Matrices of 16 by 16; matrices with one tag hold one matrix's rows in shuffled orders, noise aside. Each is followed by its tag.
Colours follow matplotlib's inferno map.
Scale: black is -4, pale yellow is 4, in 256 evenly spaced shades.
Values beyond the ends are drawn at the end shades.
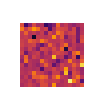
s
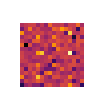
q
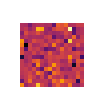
q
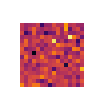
s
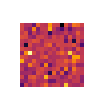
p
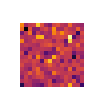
q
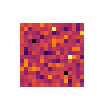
s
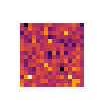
p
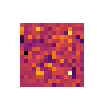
q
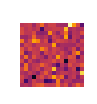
s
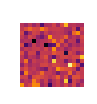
s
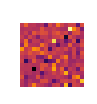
s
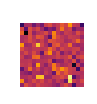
q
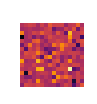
q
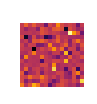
s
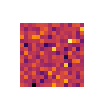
s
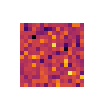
s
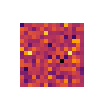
p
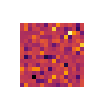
s
